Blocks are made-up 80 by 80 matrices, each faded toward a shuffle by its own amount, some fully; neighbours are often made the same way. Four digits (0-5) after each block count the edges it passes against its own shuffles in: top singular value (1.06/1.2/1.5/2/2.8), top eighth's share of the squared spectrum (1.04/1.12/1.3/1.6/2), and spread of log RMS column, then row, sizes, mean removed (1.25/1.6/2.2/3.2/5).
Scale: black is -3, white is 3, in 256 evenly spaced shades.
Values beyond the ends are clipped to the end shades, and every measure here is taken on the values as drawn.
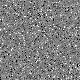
1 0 0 0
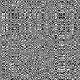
5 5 3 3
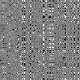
5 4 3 3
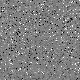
2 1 0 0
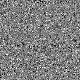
1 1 0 2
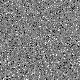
0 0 0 0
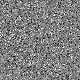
0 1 0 0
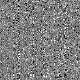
2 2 3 0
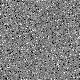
0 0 0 0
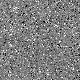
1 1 1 0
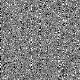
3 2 3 0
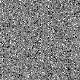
2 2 2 0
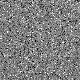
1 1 1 0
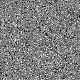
1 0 1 0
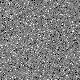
0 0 0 0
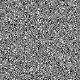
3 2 3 0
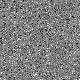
0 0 0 0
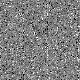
2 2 2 0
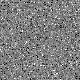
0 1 1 1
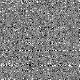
2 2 2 3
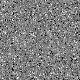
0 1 1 1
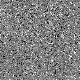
0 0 1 1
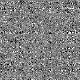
1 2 3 3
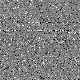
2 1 0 1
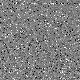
1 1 0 1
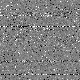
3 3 0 3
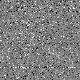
1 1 0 2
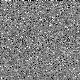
1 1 0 2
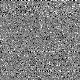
1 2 0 2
